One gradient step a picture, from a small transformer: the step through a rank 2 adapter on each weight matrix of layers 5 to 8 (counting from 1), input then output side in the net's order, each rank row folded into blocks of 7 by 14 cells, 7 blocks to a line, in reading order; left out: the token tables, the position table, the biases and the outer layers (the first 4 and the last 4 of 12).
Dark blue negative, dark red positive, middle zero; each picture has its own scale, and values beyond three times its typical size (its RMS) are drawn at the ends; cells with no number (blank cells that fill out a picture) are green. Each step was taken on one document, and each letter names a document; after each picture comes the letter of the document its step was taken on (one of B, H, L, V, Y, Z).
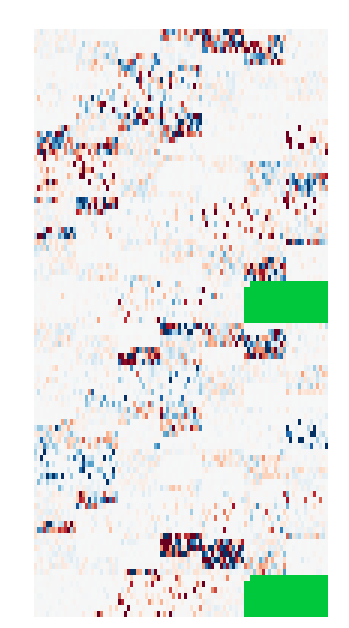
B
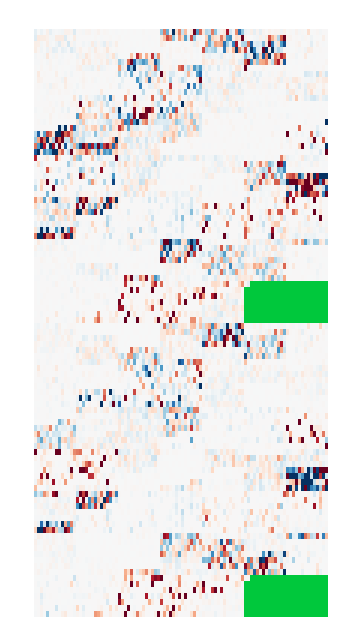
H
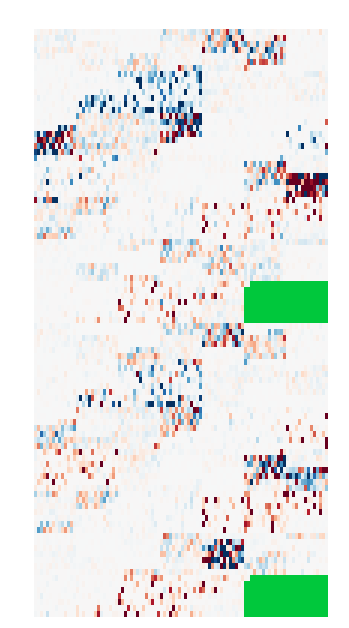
H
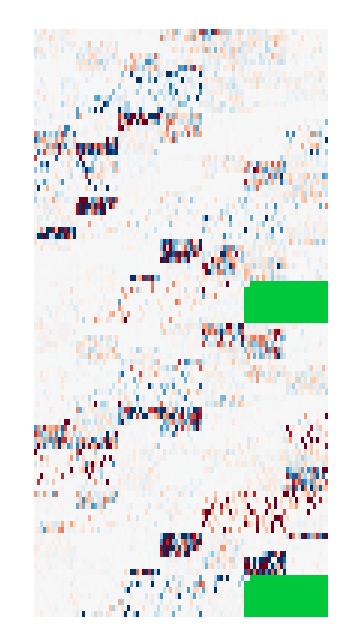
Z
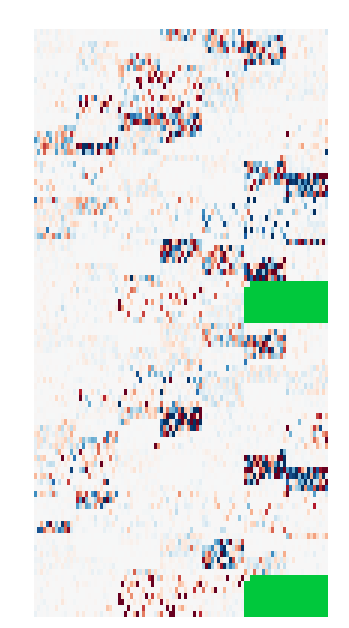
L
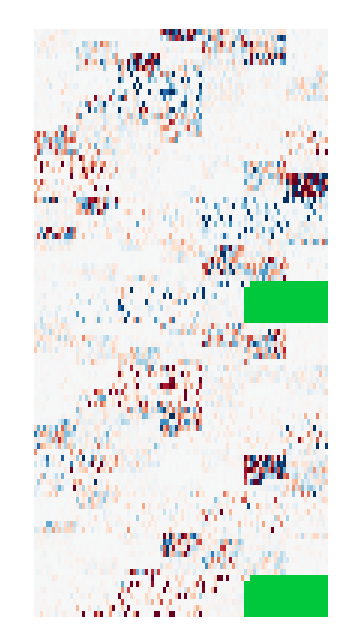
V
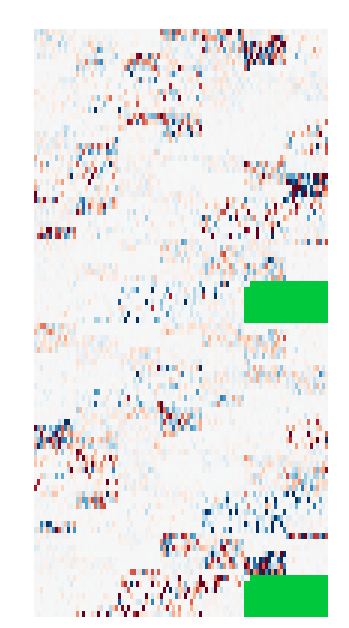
Z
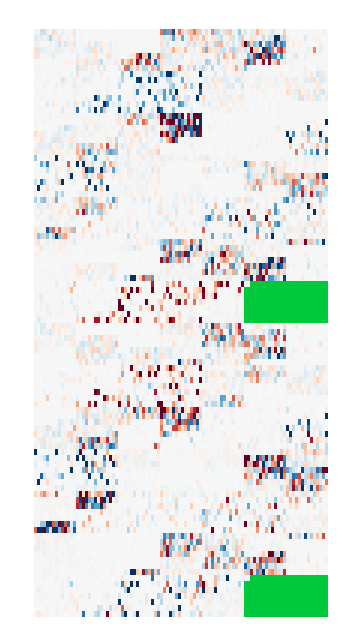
Z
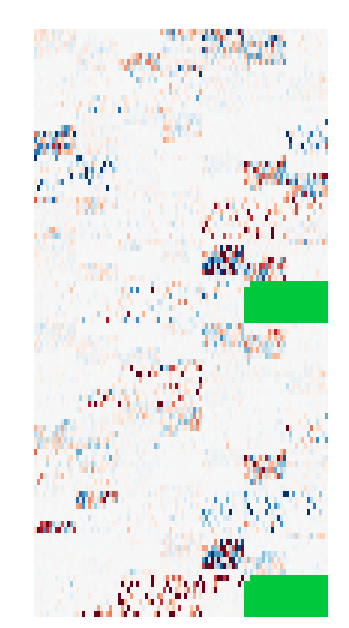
Z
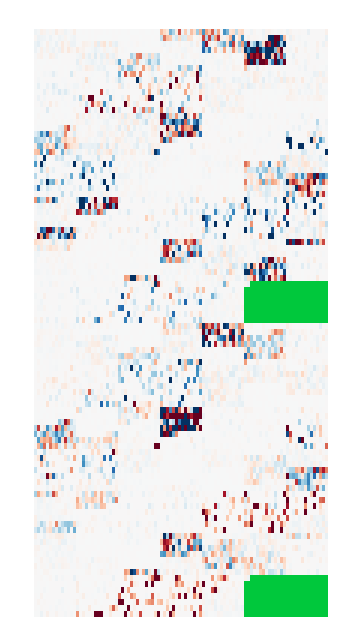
B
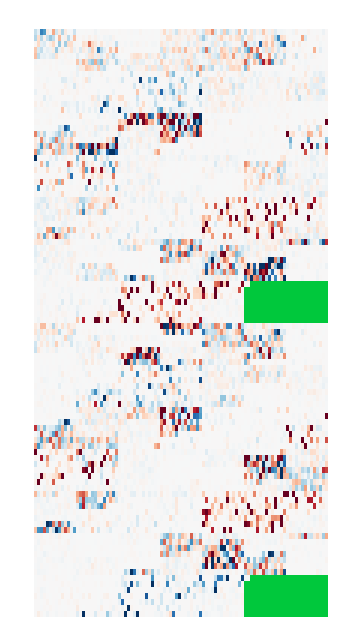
Z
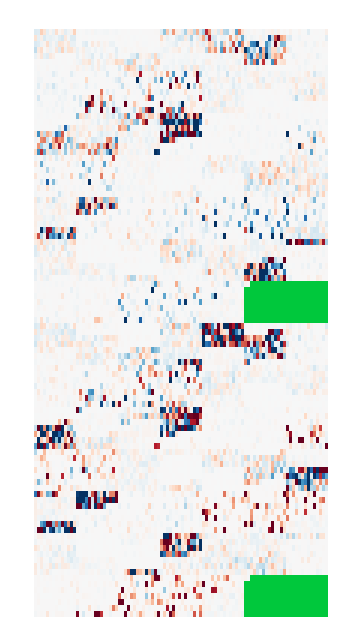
B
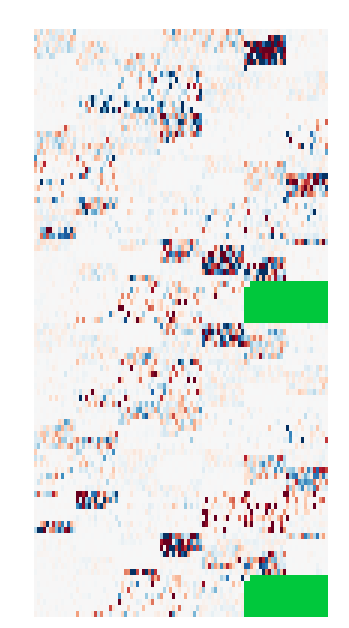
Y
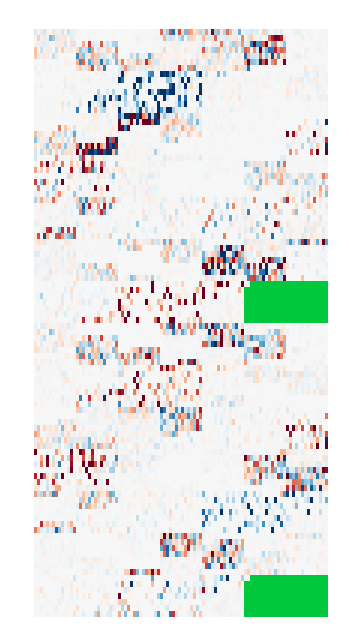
V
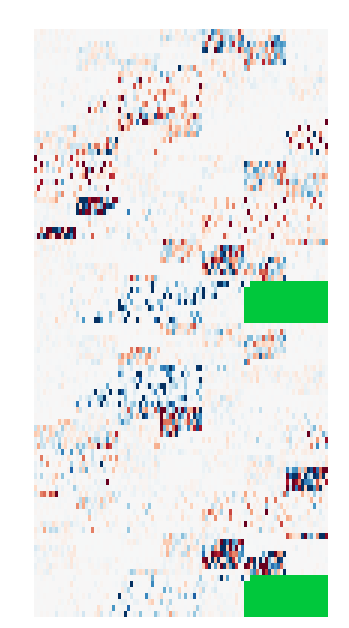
V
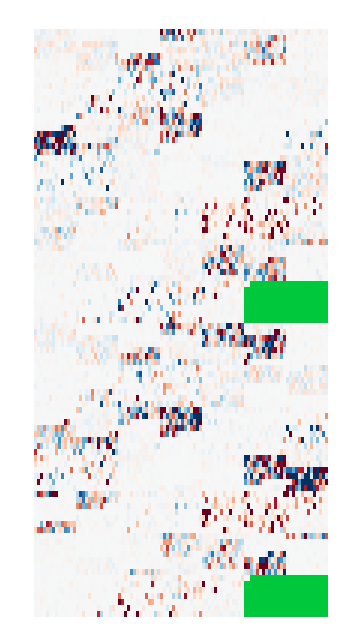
Y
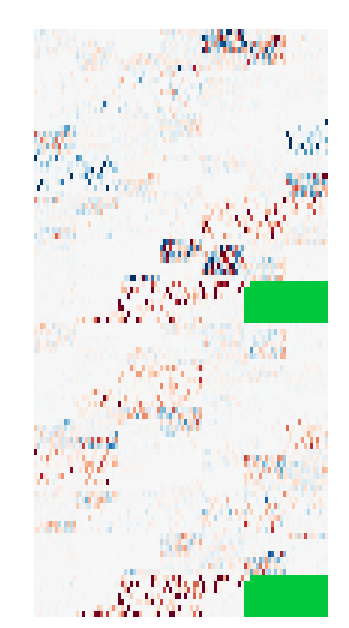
Z
